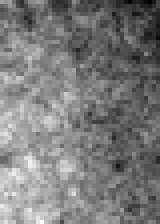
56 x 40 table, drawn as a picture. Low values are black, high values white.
Ninth with the lowest average: top right. Ninth with the highest average: bottom left. Odd rows or columns: none. Slope: up to the bottom left. Grain: blotchy.
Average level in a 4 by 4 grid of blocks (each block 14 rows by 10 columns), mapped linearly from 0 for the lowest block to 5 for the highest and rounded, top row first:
2 2 1 0
3 3 2 1
4 4 2 1
5 4 3 1
